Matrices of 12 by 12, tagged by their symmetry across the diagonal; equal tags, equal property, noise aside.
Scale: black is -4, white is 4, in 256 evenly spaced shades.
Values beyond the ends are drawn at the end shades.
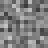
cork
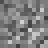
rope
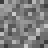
rope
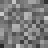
rope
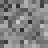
rope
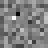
cork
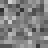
cork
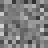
cork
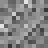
rope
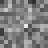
rope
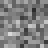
cork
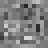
cork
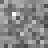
rope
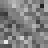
cork
